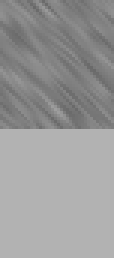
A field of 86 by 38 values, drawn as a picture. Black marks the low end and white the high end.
The table splits into 2 rows of 1 panel. Panel 1,1: middling, slanting down to the right, faint in contrast. Panel 2,1: high, flat.
